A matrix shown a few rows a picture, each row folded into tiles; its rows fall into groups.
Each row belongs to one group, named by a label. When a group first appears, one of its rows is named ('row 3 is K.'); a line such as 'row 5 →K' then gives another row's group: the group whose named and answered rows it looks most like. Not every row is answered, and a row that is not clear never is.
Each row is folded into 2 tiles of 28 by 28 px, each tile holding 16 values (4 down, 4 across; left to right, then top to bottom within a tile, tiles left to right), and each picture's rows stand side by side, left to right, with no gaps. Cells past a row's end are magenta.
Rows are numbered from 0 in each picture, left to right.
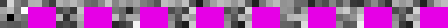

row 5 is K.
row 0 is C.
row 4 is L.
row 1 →L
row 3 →L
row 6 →K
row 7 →L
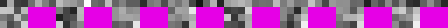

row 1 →L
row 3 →K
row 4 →L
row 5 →L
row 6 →K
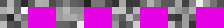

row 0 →C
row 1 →K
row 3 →C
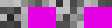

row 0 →L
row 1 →C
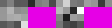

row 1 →C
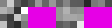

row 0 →C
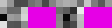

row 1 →L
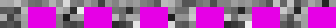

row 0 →L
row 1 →C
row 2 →L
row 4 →L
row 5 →C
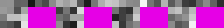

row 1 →L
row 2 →L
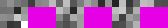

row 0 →L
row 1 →C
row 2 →C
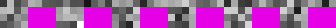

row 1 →K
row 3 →L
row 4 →C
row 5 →C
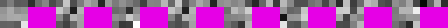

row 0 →K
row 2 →L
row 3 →C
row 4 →K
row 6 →C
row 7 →K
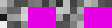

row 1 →C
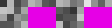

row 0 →C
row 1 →L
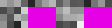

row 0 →L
